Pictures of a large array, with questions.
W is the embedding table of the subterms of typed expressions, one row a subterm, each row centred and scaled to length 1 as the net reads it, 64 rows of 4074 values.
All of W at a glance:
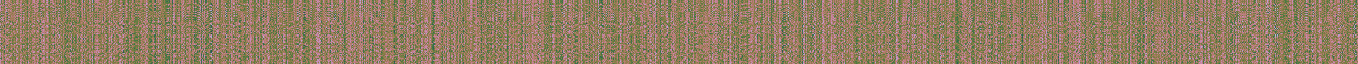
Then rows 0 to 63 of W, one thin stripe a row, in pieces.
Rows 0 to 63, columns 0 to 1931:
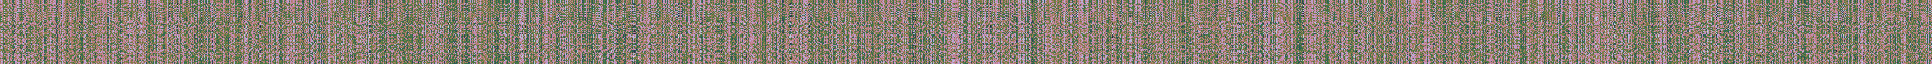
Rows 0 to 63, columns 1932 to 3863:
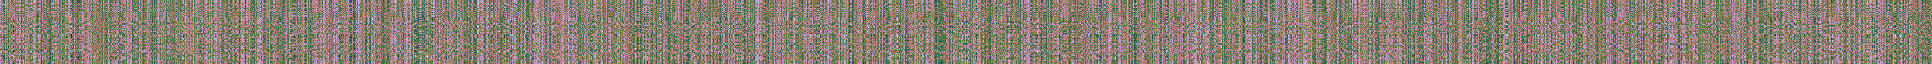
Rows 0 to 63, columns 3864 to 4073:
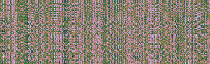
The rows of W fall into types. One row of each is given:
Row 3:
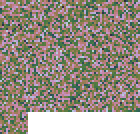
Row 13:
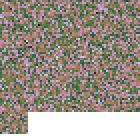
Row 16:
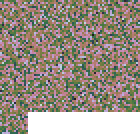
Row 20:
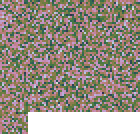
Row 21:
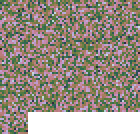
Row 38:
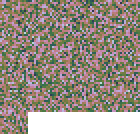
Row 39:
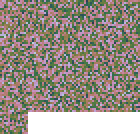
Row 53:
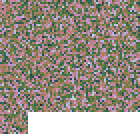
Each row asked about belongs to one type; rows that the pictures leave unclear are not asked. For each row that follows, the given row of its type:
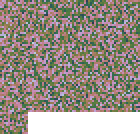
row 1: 39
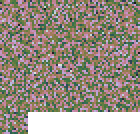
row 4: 16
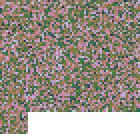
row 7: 3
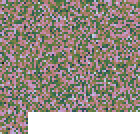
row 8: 38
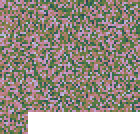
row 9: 39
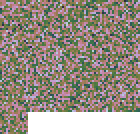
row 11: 3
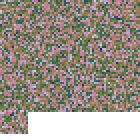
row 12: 38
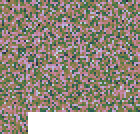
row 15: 38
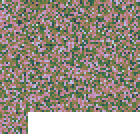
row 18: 20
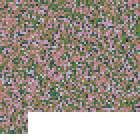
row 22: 39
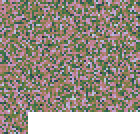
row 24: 53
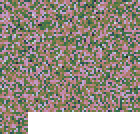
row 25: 13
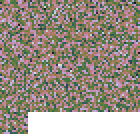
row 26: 16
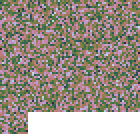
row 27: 21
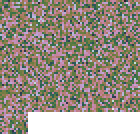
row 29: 21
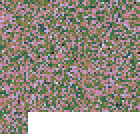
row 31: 20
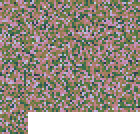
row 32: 16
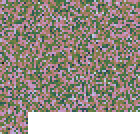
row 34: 38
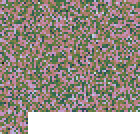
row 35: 38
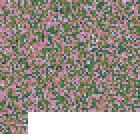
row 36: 39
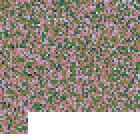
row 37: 21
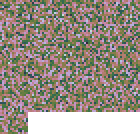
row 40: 21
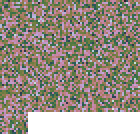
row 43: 21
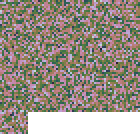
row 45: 38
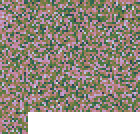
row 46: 20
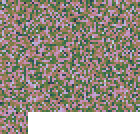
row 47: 38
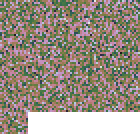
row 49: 21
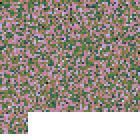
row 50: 21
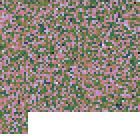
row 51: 20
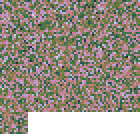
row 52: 13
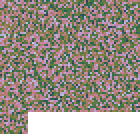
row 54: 39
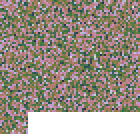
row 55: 3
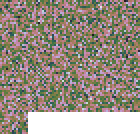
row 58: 20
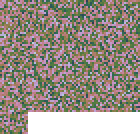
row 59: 39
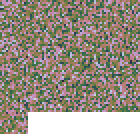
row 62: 3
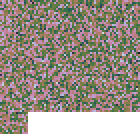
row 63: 39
